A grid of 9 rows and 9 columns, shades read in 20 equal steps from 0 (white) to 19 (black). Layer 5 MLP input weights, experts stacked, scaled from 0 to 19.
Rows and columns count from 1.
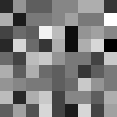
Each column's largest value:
16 17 13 15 14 18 15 14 19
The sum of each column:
94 97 85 70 89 109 71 86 80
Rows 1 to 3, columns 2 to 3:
8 12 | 17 10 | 11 12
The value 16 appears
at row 1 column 1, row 4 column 1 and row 8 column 2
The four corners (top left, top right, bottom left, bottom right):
16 15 12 7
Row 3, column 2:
11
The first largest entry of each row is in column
1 2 6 9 2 7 5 2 6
